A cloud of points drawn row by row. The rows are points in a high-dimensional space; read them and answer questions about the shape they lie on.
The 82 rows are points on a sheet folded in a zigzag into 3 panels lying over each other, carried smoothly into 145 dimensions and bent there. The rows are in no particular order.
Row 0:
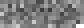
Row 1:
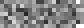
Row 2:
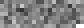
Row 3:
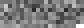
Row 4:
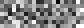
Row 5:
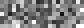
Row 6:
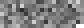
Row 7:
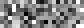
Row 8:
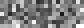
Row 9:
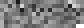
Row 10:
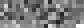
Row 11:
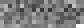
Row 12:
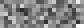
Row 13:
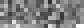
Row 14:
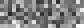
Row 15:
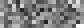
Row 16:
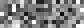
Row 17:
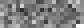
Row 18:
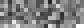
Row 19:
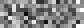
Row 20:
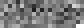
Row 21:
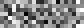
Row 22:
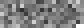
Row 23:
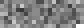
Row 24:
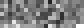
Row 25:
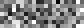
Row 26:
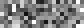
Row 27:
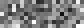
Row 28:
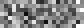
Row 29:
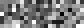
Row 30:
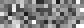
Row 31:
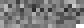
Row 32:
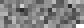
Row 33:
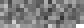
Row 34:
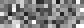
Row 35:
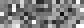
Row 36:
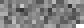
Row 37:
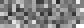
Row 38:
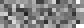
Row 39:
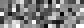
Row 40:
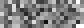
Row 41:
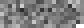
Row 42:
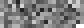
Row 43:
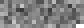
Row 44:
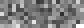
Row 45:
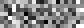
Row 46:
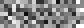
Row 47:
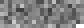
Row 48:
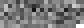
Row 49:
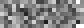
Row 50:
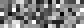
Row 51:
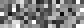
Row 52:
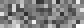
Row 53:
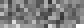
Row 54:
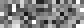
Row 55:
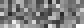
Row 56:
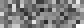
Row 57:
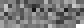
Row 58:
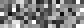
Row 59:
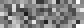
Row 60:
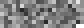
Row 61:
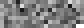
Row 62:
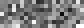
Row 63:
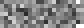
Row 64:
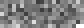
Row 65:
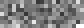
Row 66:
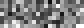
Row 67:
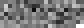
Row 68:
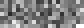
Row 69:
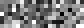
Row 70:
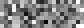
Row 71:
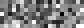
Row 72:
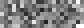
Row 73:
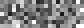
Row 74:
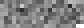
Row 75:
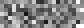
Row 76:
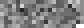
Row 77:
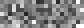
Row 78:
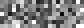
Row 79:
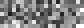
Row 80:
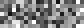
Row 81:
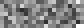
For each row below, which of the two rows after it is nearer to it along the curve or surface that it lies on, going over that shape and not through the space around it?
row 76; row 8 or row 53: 8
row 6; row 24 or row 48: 48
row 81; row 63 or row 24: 63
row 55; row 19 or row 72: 19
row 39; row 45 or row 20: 45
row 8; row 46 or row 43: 46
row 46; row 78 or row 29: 78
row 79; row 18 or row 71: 18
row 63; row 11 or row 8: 8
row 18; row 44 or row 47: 47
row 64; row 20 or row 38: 20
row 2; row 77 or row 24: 24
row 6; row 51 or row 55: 51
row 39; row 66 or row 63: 66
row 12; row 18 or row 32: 32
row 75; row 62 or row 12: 12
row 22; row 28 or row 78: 28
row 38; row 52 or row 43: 43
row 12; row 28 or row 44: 28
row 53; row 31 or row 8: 8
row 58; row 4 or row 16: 4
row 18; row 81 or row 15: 81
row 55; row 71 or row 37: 37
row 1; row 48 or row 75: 75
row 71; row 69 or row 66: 66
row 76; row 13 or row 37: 37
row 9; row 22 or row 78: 22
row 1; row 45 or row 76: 45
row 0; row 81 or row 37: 37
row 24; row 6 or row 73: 73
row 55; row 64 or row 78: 78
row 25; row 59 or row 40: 59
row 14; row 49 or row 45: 45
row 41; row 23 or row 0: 0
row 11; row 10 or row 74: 10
